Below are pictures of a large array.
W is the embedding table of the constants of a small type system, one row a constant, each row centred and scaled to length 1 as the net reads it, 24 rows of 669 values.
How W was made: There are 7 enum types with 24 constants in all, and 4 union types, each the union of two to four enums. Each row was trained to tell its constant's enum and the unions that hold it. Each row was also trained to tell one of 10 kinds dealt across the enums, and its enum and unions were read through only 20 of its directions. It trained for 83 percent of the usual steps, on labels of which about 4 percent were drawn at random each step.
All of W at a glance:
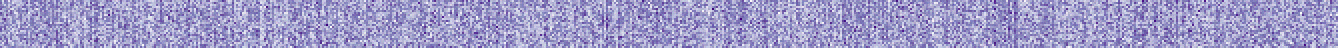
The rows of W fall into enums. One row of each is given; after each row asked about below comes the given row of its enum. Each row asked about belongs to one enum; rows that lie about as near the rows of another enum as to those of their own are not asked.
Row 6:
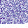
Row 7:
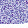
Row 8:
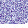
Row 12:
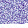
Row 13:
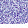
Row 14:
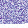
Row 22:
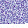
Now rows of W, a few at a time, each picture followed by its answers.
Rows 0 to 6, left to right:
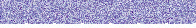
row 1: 6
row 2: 7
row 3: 12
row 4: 8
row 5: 14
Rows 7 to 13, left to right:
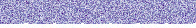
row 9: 8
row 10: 6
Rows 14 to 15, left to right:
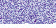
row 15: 8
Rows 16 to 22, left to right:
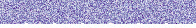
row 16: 12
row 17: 14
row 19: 12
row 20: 13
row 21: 6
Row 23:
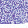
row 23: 22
